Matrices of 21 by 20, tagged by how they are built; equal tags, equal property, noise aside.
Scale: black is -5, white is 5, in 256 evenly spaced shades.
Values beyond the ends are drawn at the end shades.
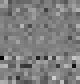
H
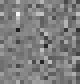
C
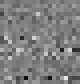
H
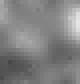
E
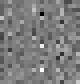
C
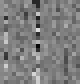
C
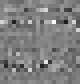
H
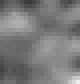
E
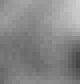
E
